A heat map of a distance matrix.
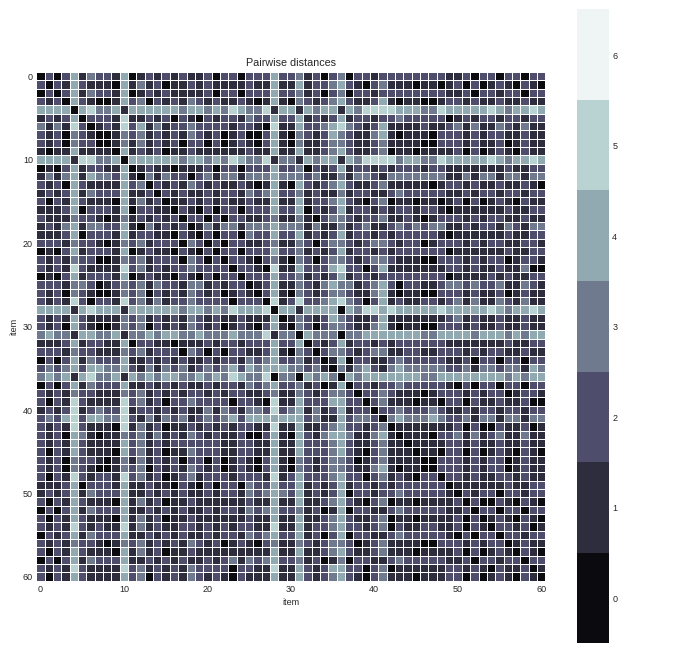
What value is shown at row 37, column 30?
2
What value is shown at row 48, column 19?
1
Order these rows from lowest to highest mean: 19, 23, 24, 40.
24, 19, 23, 40
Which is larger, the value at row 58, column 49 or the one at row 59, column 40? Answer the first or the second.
the second
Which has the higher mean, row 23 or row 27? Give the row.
27
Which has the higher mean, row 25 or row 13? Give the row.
25
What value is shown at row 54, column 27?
1
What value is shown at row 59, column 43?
1
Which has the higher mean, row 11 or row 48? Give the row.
48
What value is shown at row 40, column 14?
1
